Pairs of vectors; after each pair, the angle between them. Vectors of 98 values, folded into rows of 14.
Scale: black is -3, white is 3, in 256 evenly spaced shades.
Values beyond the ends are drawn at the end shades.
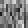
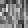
nearly opposite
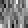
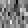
partly opposed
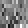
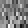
nearly opposite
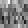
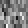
partly opposed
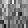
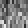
nearly opposite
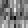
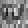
partly aligned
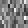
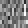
partly opposed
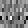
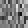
partly aligned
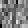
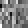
nearly opposite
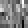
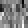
nearly opposite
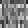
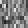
orthogonal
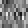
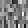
orthogonal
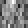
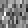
orthogonal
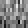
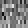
partly opposed
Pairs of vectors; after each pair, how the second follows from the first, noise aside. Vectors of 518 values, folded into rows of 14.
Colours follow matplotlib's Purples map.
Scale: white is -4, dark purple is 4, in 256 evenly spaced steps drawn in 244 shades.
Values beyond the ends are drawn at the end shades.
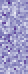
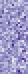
reversed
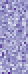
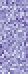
sign-scrambled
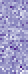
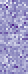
reversed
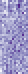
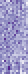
reversed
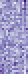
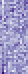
reversed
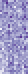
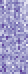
reversed
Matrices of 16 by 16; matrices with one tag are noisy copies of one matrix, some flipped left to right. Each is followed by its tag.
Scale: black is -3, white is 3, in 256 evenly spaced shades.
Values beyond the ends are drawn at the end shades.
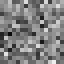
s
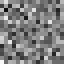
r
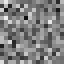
r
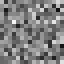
r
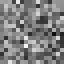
s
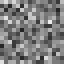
r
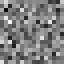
r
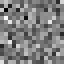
r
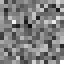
r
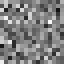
r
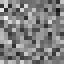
r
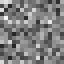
r
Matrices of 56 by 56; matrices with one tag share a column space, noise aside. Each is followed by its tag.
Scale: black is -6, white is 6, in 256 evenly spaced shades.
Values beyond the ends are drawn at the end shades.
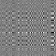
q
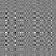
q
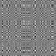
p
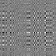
q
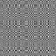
p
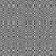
p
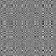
p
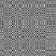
p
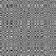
p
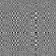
q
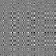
q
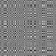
p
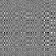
q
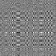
q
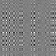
q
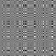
p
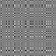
p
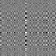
q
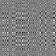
q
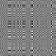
p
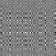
q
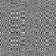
q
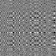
q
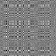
p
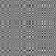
p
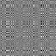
p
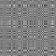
p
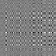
q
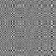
p
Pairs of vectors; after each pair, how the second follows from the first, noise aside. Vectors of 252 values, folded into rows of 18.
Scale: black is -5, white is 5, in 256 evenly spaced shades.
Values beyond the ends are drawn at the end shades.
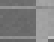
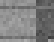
negated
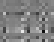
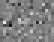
shuffled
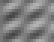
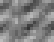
wrapped around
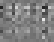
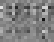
negated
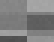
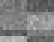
negated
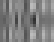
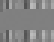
partly zeroed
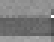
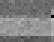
negated
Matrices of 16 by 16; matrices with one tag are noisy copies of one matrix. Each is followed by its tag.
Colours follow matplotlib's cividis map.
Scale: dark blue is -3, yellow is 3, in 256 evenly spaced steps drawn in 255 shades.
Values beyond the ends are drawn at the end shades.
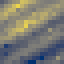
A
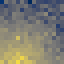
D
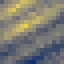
A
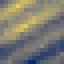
A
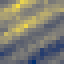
A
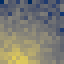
D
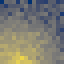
D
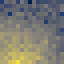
D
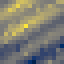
A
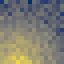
D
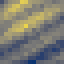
A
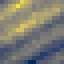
A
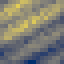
A
